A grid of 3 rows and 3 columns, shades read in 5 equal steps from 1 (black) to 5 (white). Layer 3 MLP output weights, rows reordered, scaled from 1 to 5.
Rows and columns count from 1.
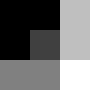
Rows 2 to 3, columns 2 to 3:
2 4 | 3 5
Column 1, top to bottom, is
1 1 3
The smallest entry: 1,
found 3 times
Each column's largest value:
3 3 5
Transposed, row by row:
1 1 3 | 1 2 3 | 4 4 5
